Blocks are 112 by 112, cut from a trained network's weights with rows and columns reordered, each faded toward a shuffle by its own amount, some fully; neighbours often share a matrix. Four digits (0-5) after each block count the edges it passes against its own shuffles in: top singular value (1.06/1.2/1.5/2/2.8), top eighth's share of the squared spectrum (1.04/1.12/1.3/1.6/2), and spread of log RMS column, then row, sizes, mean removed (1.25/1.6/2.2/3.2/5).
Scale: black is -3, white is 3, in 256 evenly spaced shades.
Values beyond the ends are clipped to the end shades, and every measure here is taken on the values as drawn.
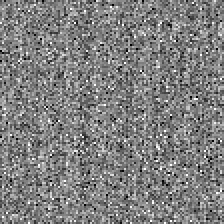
2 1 0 1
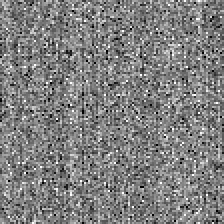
3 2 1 1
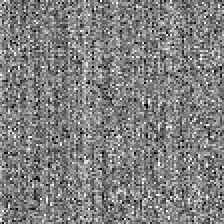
3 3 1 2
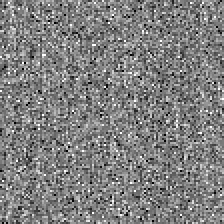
2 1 0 0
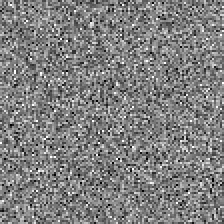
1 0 0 0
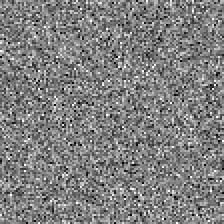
0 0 0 0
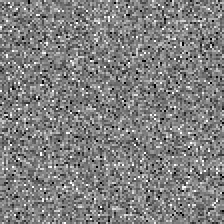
0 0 0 0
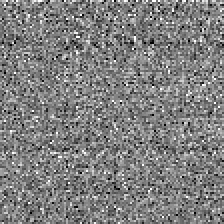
2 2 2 1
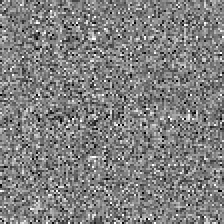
3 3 2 2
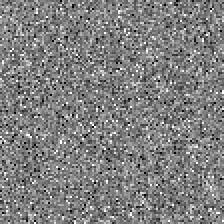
0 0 0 0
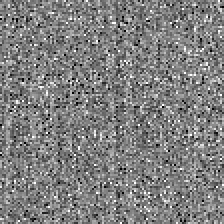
2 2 0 1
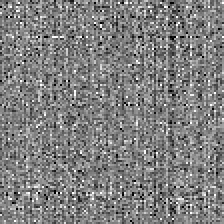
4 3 2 3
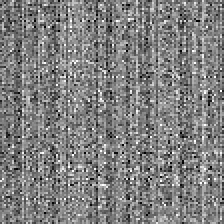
4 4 2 3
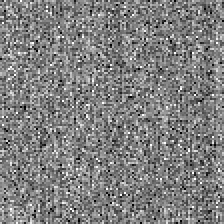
3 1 0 0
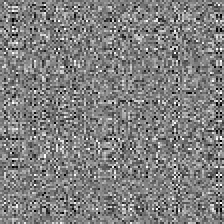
4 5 4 3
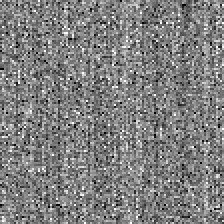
3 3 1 2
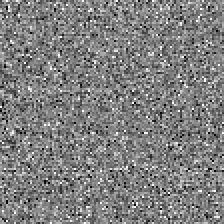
2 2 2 1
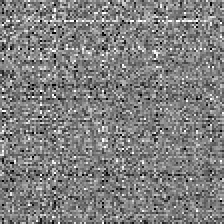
3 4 3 2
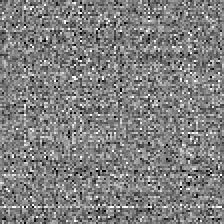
3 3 3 2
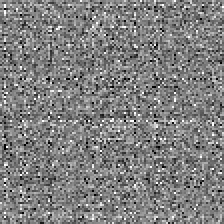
3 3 3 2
